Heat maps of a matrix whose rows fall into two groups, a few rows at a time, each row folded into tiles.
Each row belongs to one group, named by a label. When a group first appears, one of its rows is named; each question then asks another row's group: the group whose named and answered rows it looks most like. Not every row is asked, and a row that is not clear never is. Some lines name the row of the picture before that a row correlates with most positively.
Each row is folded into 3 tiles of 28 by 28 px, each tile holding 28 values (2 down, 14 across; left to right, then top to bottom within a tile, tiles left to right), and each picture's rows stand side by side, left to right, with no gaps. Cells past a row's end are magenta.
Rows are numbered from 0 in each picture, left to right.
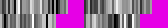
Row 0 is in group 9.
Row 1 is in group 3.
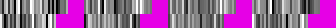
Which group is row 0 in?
9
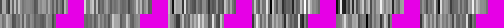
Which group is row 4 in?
3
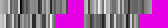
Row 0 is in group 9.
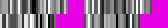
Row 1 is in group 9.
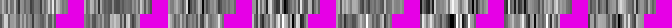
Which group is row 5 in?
3
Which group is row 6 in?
3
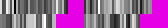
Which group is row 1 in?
3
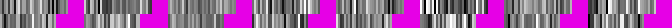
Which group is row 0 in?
9
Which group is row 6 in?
9
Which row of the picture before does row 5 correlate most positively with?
0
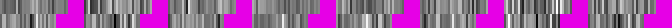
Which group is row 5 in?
9
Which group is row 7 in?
3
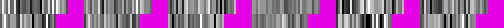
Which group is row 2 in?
9
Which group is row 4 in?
3
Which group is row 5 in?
3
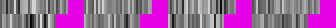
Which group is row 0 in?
3
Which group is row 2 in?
9
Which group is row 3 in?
3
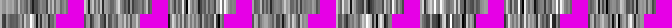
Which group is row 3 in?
3
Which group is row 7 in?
3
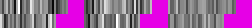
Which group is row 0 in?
9
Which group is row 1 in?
9
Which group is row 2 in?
3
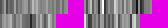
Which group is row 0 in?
3
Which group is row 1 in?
9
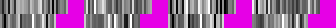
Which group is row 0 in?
9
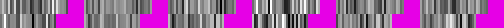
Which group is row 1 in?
9
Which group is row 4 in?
3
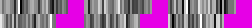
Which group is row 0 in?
9
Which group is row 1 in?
3
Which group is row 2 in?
9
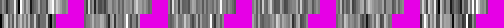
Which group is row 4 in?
3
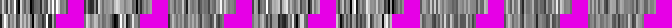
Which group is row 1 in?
3
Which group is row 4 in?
9
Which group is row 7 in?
3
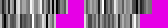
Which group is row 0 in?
9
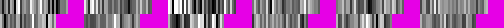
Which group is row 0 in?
9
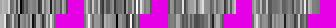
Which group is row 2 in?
3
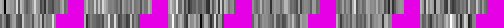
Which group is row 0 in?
3
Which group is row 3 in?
3
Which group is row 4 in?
9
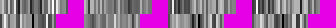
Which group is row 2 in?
3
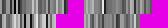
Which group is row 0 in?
3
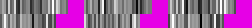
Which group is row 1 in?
9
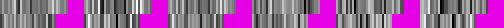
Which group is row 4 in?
3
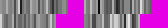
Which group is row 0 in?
9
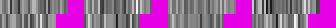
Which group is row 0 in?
3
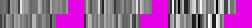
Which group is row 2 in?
3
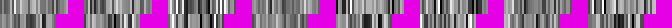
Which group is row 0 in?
3
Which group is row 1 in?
3
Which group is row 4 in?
3
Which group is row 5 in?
9
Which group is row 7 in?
3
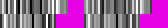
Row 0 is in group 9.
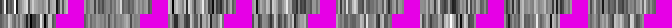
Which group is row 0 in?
3
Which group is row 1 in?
3
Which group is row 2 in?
3
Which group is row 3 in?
3
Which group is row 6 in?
9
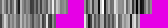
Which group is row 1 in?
9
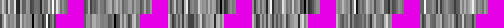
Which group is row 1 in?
3
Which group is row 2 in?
9
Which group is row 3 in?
9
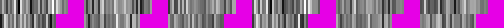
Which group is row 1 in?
9
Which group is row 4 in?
9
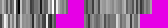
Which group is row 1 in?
9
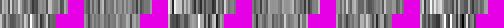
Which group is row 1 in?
9
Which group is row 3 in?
9
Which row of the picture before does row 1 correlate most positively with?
1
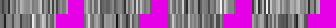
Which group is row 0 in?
9
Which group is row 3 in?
3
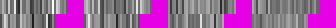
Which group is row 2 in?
9
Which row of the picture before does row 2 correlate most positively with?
0
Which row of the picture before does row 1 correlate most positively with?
1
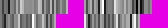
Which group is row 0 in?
9
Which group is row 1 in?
9
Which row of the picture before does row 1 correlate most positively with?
2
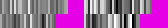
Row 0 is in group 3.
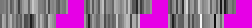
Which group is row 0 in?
3
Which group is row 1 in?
9
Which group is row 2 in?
9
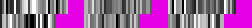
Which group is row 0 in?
3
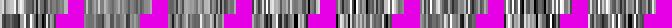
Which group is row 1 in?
3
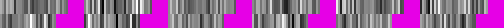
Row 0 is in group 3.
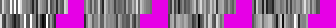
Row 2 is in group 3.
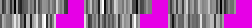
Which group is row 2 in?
9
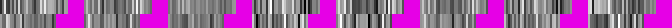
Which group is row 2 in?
3
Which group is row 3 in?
9
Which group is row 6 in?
9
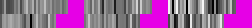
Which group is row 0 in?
3
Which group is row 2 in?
3
